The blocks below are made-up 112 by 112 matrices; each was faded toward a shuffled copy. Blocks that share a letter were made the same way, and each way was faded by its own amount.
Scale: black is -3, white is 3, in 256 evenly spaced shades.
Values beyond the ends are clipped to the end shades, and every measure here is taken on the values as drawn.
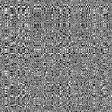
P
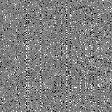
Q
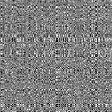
P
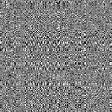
P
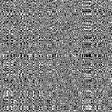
P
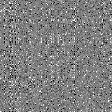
Q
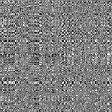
P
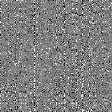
Q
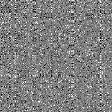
Q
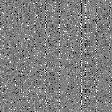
Q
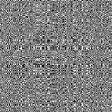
P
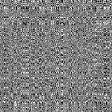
P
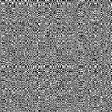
P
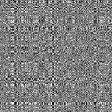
P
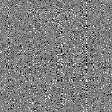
Q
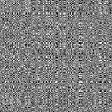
P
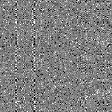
Q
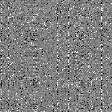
Q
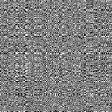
P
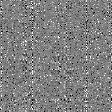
Q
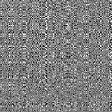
P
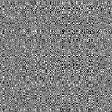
P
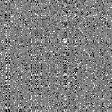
Q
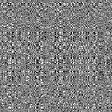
P
